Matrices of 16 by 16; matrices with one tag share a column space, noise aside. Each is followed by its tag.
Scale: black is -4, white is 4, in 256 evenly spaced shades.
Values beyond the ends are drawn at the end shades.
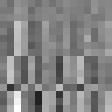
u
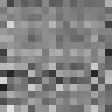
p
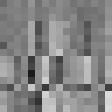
u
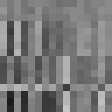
u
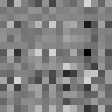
p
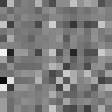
p
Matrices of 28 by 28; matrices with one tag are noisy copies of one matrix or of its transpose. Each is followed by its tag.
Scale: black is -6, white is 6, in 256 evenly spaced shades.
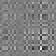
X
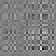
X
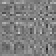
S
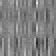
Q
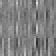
Q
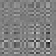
X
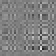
X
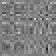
S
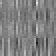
Q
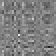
S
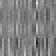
Q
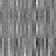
Q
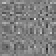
S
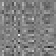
S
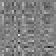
S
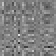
S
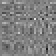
S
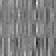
Q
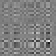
X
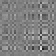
X
